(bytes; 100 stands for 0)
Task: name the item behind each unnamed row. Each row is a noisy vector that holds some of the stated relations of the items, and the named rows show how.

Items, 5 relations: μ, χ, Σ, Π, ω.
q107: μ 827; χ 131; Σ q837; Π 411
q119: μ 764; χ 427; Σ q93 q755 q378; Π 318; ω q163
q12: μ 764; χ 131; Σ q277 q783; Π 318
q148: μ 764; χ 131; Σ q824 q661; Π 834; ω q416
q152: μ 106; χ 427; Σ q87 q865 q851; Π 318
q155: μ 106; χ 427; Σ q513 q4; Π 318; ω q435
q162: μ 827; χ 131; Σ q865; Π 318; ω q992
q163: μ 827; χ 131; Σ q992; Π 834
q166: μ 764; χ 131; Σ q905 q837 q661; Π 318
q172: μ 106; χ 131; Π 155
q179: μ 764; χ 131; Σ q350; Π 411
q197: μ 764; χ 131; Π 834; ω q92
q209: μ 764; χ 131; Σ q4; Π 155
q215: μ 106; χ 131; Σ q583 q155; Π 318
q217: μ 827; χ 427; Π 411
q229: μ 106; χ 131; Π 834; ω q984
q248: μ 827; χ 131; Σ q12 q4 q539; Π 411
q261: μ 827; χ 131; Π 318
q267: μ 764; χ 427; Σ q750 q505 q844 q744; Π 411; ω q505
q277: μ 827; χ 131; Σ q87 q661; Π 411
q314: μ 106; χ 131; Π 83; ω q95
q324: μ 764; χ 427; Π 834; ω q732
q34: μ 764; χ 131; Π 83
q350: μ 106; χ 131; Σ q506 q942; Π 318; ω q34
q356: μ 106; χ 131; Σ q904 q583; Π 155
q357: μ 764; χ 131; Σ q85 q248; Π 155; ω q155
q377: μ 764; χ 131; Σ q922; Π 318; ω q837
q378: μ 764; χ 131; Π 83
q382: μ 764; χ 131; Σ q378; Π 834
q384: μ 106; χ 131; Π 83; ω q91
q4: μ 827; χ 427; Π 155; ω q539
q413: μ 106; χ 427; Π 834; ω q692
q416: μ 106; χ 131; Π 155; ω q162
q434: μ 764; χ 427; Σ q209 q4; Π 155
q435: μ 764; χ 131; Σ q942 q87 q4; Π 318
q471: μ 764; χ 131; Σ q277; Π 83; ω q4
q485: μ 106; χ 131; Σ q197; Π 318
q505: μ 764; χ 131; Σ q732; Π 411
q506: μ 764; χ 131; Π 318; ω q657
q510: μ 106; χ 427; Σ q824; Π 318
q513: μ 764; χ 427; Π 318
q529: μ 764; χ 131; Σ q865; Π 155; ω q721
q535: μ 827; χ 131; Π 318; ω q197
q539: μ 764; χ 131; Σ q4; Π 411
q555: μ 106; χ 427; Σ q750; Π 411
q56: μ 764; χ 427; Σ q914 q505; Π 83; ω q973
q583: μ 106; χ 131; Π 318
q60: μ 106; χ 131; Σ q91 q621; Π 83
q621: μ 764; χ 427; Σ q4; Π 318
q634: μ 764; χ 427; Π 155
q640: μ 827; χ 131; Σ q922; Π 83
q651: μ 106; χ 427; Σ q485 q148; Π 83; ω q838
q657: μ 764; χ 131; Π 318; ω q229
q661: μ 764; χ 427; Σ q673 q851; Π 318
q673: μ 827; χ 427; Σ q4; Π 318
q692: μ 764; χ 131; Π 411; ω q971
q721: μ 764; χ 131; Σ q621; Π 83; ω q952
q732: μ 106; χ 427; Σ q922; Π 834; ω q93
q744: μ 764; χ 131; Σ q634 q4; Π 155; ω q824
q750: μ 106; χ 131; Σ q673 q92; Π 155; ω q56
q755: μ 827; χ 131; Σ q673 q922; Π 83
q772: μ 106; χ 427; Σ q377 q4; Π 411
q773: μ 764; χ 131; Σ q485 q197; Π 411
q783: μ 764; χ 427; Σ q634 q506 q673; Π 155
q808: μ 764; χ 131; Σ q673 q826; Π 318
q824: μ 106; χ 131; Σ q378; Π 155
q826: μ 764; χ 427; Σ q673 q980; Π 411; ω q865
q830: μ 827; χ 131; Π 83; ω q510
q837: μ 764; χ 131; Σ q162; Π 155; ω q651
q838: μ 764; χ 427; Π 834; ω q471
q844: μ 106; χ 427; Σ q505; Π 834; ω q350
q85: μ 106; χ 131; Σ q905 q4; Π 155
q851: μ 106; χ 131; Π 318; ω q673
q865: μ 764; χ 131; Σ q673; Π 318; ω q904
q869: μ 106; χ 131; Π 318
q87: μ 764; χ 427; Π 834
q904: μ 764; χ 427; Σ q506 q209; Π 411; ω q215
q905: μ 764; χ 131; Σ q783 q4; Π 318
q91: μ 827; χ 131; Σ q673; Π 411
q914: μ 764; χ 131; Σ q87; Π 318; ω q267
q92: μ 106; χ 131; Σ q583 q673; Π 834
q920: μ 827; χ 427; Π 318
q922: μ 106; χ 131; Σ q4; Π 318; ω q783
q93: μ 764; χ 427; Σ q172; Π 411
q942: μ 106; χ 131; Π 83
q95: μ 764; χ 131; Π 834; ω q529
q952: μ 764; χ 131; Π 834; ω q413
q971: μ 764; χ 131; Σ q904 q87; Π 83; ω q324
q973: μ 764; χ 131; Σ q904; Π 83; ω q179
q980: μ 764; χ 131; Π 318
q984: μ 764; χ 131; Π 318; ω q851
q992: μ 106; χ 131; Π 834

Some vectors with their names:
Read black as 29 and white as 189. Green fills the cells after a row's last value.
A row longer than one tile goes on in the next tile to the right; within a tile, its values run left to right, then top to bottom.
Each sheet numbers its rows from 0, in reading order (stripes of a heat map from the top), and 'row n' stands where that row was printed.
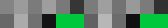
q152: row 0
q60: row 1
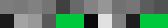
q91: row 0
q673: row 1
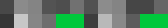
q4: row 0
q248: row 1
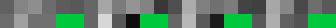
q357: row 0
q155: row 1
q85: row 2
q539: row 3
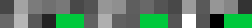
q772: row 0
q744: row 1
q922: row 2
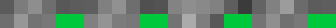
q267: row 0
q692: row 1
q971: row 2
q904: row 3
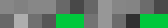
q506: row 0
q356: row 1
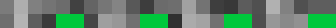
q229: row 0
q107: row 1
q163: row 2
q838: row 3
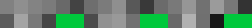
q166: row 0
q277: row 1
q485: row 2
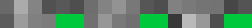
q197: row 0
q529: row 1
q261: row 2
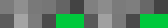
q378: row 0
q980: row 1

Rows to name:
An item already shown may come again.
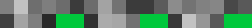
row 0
q92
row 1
q163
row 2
q162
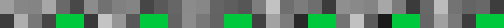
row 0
q865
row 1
q162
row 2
q634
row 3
q92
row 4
q851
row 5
q992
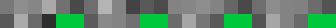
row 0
q750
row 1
q87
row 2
q914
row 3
q471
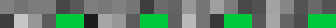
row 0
q535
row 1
q91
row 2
q651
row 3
q434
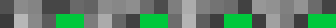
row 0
q248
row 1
q416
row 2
q229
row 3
q661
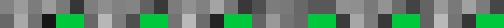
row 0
q152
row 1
q721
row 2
q350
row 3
q505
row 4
q808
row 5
q651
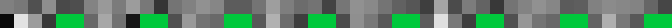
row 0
q755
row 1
q152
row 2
q826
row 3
q435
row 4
q783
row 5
q732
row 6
q826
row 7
q973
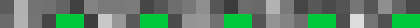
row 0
q844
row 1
q830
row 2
q277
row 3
q382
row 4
q377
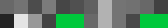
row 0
q640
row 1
q844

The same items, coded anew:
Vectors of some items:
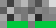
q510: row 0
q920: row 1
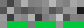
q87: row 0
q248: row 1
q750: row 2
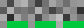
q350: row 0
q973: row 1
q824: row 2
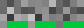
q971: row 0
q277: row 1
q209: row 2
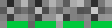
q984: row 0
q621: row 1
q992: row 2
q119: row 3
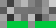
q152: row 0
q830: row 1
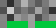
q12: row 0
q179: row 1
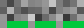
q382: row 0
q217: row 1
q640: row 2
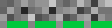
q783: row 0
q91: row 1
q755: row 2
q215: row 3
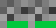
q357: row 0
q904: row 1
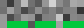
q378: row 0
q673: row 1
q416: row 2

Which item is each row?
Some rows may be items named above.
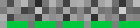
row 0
q60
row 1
q435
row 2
q155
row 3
q350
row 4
q661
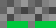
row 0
q434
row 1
q744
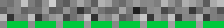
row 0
q163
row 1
q830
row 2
q634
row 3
q413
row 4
q826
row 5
q277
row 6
q416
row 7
q992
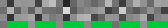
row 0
q922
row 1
q851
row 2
q377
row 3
q755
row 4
q865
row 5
q772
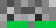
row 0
q971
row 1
q162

